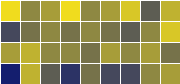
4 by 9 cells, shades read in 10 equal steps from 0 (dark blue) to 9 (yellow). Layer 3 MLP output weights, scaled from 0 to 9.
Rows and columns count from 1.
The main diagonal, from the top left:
9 4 5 1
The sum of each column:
17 23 19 19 18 18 18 19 25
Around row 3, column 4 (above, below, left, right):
4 1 5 4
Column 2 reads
5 4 7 7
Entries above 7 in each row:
3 1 0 0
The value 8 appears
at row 1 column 7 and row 2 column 9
